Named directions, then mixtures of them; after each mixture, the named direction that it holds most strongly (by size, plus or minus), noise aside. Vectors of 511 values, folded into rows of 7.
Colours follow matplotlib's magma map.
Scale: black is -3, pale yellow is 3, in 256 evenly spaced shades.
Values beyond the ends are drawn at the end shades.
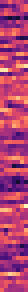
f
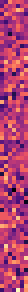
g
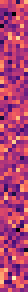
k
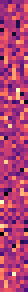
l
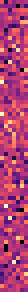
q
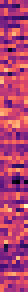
f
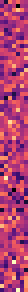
g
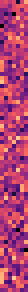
k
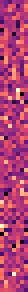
l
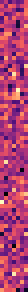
l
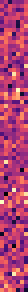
l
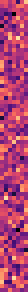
k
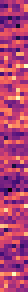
f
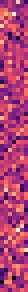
k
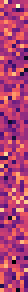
g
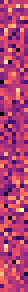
q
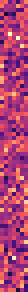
g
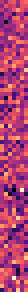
g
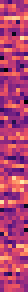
f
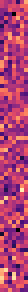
k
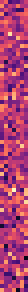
g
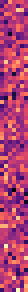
g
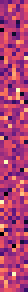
l
